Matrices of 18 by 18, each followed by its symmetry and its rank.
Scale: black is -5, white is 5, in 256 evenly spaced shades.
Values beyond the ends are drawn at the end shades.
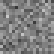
antisymmetric, full rank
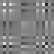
symmetric, rank one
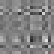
neither, rank two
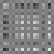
symmetric, rank one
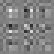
symmetric, rank two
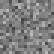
neither, full rank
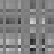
neither, rank one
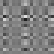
neither, rank one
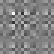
symmetric, rank two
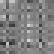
neither, rank two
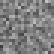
antisymmetric, full rank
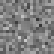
antisymmetric, full rank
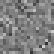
antisymmetric, full rank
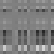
neither, rank one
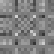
symmetric, rank two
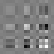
symmetric, rank one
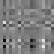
neither, rank two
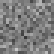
neither, full rank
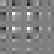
symmetric, rank one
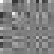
symmetric, rank two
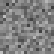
neither, full rank
